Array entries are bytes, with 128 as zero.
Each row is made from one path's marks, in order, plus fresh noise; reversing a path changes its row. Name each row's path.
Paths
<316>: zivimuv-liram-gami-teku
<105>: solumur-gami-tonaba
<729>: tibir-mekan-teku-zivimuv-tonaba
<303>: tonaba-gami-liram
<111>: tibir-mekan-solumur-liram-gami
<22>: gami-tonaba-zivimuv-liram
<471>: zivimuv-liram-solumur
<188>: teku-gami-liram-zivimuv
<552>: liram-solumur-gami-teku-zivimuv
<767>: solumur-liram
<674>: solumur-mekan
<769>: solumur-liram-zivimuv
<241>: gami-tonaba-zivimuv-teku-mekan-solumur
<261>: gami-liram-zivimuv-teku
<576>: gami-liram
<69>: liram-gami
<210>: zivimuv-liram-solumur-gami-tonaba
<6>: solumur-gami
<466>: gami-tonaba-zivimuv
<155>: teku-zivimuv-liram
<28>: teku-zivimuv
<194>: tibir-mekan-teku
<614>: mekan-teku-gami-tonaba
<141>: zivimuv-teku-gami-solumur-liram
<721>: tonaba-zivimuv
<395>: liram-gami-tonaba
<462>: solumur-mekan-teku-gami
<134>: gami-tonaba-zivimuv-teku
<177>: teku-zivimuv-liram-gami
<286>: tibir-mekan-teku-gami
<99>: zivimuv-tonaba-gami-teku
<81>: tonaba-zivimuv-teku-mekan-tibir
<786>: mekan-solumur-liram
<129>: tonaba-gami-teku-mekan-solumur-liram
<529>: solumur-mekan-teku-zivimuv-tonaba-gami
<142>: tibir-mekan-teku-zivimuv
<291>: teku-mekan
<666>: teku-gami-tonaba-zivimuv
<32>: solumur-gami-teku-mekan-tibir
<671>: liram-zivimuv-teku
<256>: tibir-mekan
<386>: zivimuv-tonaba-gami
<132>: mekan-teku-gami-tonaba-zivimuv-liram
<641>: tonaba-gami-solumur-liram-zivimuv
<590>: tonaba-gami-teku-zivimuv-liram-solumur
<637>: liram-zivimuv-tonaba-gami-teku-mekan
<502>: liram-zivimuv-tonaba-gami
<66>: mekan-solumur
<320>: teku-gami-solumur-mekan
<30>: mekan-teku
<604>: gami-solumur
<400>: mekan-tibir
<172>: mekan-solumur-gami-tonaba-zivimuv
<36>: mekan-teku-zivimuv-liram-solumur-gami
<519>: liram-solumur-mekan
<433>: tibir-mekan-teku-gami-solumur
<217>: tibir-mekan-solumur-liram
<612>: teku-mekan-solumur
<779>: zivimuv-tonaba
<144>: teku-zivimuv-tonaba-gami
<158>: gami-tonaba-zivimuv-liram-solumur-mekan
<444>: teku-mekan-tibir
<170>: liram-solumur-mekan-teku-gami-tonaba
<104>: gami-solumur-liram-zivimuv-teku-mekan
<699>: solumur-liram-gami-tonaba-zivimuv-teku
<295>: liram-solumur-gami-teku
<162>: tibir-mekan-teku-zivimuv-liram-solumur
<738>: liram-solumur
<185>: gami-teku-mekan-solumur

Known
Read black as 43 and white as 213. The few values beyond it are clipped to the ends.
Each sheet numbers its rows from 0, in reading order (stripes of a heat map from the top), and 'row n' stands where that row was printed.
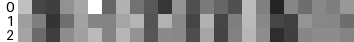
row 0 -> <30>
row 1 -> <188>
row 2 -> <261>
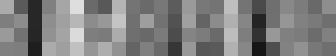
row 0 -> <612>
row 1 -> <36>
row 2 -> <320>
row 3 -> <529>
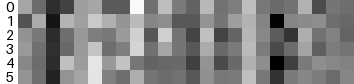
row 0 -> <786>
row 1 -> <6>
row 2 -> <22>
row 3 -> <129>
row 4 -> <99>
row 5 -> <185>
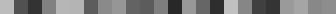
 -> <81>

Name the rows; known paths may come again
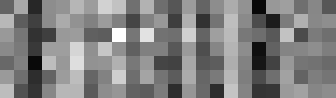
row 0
<69>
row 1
<28>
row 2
<767>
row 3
<316>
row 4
<105>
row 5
<129>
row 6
<81>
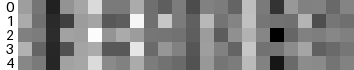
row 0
<320>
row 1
<786>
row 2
<295>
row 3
<519>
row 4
<433>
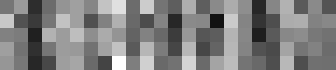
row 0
<576>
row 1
<400>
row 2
<529>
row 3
<132>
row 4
<738>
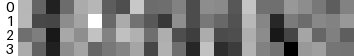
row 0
<674>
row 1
<30>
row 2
<395>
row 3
<721>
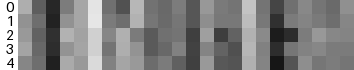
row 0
<612>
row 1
<185>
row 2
<134>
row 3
<637>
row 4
<170>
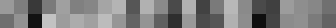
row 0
<188>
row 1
<386>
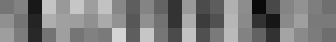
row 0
<144>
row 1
<666>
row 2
<641>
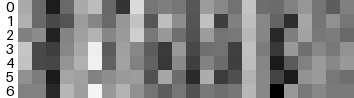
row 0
<66>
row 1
<155>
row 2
<111>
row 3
<291>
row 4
<194>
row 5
<466>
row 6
<462>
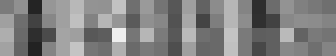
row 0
<36>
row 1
<261>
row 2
<217>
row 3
<241>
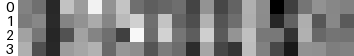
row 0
<99>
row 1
<303>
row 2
<471>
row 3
<729>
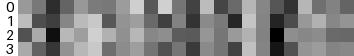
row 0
<22>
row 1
<444>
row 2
<6>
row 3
<32>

